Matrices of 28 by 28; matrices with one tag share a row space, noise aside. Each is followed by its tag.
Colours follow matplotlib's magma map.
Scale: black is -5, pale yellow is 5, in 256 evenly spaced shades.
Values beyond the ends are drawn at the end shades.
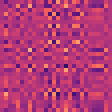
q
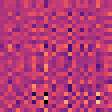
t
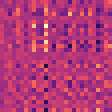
t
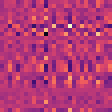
t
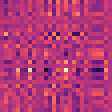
q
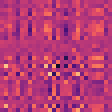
q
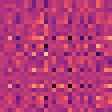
t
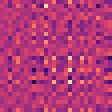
t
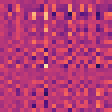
t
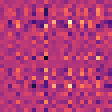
t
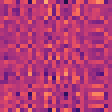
q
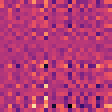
t
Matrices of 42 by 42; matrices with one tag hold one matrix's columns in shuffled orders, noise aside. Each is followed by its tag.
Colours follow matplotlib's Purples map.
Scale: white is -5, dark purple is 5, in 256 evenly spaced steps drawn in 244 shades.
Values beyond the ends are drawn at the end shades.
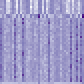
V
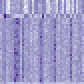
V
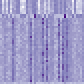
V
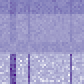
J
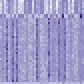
V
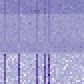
J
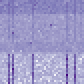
J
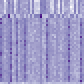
V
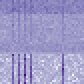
J
